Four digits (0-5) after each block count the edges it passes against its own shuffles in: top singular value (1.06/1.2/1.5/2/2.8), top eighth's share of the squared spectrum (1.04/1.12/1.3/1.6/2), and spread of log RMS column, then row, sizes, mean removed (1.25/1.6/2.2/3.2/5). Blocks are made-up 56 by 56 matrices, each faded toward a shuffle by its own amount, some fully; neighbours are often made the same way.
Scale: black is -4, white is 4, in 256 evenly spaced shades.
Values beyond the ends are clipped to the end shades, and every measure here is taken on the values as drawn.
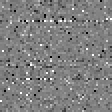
3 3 0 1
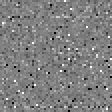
2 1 0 0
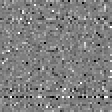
4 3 0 2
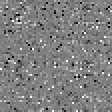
3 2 0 1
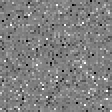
1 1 0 0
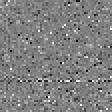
3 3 0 1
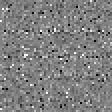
3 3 1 1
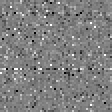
3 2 0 1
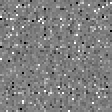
2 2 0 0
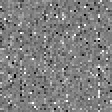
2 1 1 0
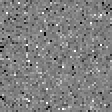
0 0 0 0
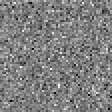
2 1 0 0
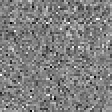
3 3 1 1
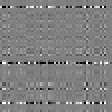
5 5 2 3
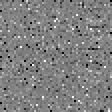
1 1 0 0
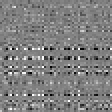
5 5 3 4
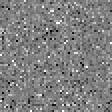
2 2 0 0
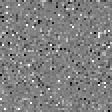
2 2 1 1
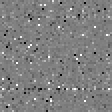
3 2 0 1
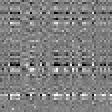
5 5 3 4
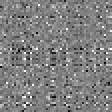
4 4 2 3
